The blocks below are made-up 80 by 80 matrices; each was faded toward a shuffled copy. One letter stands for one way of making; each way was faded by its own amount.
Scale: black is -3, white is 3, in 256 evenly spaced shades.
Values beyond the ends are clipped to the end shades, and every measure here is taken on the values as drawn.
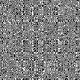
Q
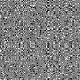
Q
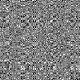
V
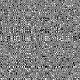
Q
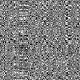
V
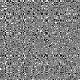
Q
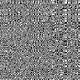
V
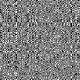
V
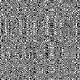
Q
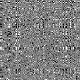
V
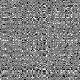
Q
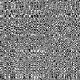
V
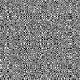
V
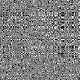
Q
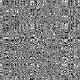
Q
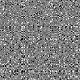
Q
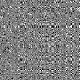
V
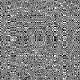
V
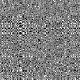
V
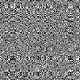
V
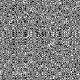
Q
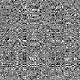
Q
